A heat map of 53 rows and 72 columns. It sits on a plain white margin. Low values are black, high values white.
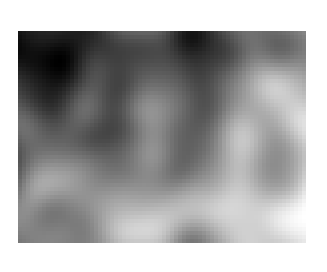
Ninth with the highest average: bottom right. Grain: smooth. Ninth with the lowest average: top left. Lone odd cells: none. Mirror symmetry: none. Average level on the scale: 50%. Slope: up to the bottom right.
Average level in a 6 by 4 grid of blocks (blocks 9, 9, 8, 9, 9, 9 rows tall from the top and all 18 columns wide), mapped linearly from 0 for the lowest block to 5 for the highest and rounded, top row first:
0112 | 1224 | 2224 | 2234 | 3344 | 3445
